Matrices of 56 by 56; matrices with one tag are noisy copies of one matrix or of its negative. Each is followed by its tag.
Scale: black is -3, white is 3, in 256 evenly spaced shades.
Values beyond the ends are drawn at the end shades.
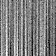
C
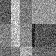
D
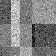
D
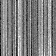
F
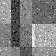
D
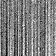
C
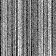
F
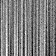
C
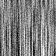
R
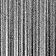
C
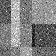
D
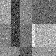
D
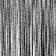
R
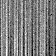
C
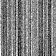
F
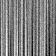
C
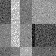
D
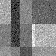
D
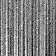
C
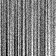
C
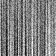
C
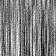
R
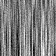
R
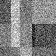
D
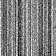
F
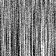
R
